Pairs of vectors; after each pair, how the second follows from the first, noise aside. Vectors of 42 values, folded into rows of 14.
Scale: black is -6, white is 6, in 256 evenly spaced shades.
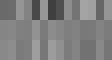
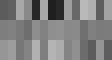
scaled up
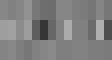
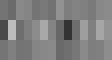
reversed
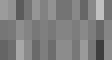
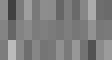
reversed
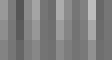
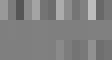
partly zeroed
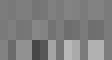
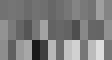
scaled up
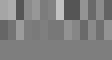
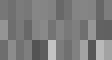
reversed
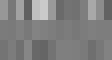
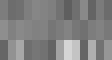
reversed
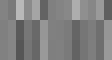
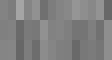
shrunk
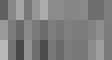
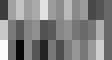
scaled up
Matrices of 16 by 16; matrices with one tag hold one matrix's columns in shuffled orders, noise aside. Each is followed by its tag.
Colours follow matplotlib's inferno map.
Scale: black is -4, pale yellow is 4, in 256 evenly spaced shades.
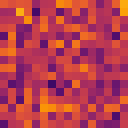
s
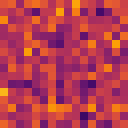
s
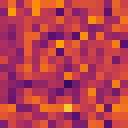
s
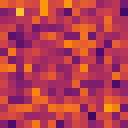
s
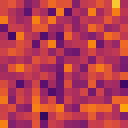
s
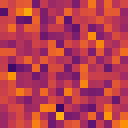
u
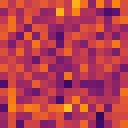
s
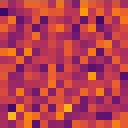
u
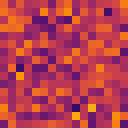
u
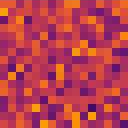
u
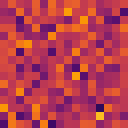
u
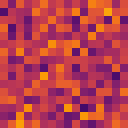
u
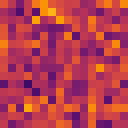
s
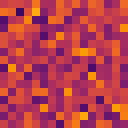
u
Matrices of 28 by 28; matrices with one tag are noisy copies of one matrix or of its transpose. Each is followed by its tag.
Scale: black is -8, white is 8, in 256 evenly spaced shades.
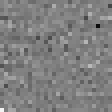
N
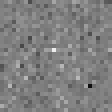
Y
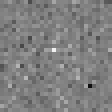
Y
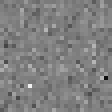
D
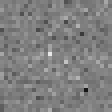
Y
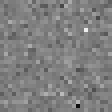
D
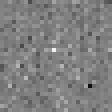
Y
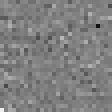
N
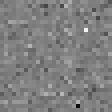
D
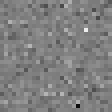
D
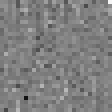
N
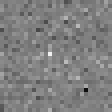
Y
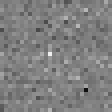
Y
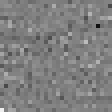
N
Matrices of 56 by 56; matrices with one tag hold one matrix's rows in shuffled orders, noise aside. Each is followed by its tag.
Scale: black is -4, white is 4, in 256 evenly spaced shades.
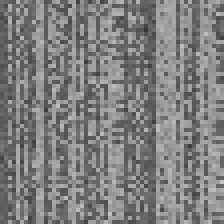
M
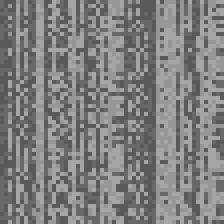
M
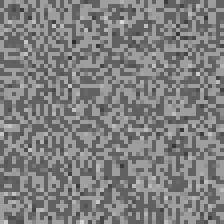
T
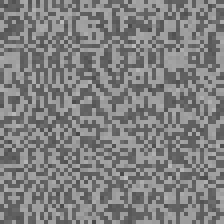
T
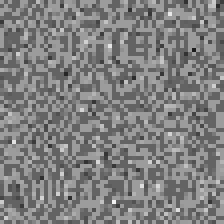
T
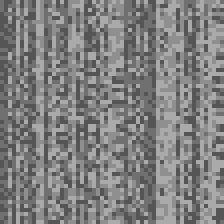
M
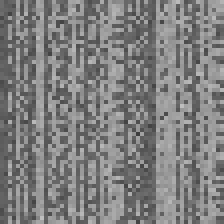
M
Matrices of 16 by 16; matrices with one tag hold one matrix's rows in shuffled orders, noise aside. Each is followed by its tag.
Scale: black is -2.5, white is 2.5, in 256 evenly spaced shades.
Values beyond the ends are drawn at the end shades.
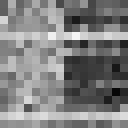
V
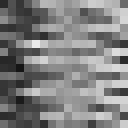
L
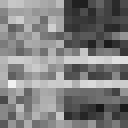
V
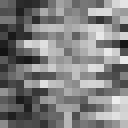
L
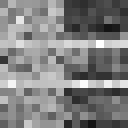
V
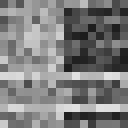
V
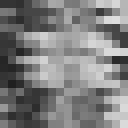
L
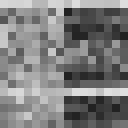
V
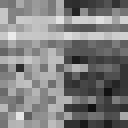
V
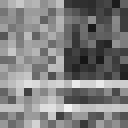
V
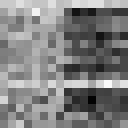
V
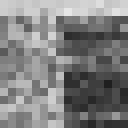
V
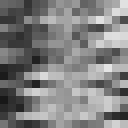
L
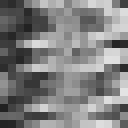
L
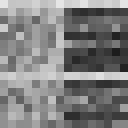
V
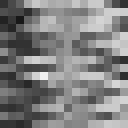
L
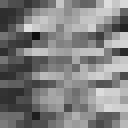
L
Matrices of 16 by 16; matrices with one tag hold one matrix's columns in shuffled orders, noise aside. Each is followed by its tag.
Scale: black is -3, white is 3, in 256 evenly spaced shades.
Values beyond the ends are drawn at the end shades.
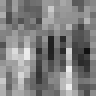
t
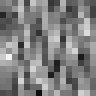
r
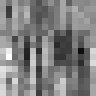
t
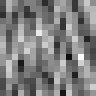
r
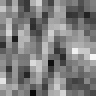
r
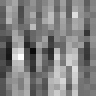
t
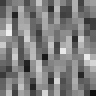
r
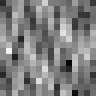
r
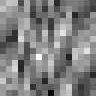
r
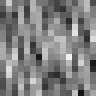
r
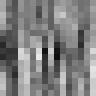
t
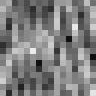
r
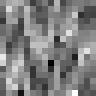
r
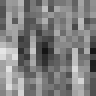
t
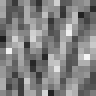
r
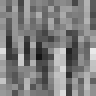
t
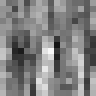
t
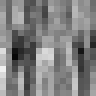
t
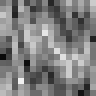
r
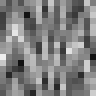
r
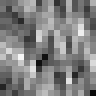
r
